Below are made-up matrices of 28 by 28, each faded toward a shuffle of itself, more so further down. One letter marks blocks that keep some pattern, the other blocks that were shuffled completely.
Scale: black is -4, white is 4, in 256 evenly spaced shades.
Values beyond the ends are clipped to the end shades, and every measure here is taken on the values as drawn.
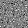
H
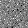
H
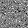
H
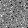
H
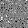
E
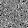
H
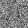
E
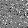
E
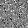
H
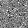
H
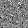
H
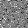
E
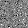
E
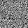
E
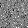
H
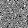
H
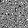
E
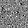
E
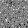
H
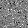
H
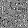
E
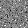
H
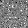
E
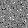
H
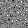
H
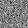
H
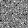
H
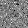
E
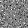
E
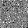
E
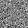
E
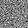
H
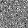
H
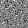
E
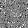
H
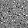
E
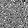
H
